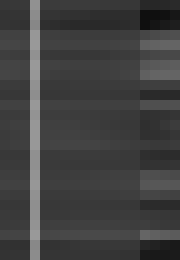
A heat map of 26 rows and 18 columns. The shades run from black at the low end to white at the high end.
Histogram: skewed, a long tail of high values. Seam: vertical, 80% of the way across, the left part calmer. Odd lines: column 4.
